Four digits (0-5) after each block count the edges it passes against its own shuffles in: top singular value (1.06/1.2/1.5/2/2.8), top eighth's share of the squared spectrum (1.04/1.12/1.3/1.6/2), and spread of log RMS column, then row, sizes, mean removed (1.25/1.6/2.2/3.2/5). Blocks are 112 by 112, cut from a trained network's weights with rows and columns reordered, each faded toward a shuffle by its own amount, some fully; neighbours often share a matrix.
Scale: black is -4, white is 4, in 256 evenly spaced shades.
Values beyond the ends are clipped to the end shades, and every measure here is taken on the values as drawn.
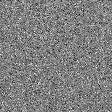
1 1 0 0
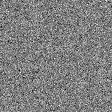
0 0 0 0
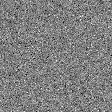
0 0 0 0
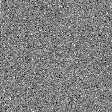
2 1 0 1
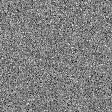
1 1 0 0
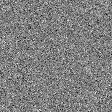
0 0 0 0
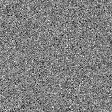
2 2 1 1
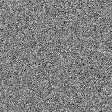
2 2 0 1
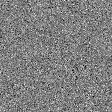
0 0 0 0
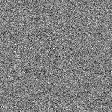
3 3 0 1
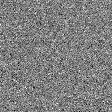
1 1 0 0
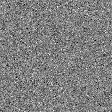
1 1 0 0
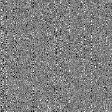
3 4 3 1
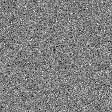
1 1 0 0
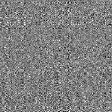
3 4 3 3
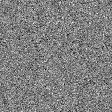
2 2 0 1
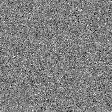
1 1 0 0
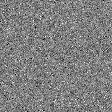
3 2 0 1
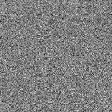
3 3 1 2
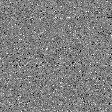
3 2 0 2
